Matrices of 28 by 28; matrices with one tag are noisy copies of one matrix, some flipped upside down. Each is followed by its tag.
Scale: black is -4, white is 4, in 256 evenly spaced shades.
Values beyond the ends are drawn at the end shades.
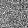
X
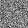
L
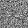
L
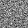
L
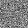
L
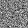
L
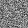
L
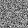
L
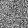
X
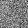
X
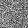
X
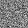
L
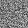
L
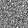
L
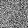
X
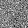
X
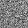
L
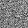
L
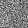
X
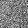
X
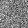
X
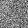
X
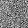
X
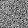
X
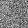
X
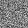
L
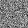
L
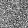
X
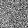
X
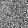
X
